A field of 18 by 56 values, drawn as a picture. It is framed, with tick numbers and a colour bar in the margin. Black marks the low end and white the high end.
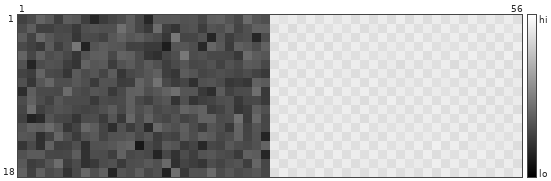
The table splits into one row of 2 panels. Panel 1,1: low, fine-grained. Panel 1,2: very high, checkered, faint in contrast.
